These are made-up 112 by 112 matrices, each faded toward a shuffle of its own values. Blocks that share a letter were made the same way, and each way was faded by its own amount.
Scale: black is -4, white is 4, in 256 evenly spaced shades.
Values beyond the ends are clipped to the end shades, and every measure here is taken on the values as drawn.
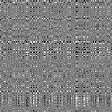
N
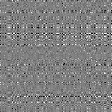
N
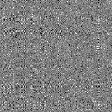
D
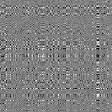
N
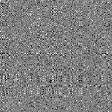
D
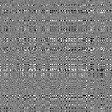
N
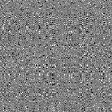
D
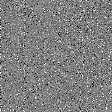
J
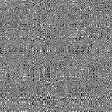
D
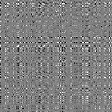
N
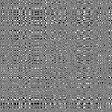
N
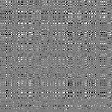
N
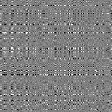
N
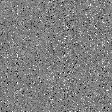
J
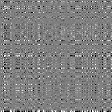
N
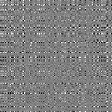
N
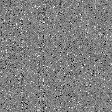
J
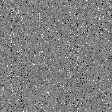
J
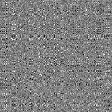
D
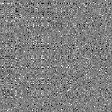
D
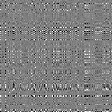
N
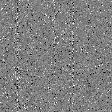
J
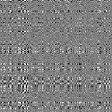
N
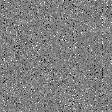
J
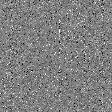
J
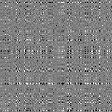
N
